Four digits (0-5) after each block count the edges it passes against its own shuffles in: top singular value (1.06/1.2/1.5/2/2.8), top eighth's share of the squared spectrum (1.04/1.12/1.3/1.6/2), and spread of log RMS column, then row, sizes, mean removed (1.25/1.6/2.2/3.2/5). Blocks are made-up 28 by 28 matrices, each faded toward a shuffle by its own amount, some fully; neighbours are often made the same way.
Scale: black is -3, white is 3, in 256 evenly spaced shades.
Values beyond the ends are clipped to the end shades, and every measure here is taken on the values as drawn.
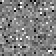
0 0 0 0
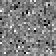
0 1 1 0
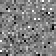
0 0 0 0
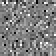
2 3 1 0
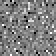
2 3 0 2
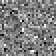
0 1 0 0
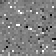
0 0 0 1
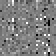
3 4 2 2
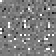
2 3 1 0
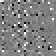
3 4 2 0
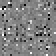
2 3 2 2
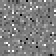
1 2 1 0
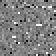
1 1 0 1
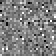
0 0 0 0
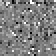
1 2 0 0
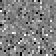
0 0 0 0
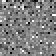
1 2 0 1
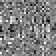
3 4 2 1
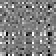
4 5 2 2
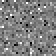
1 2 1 0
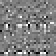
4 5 1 2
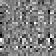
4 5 2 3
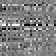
4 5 2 3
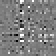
3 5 2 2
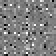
3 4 2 2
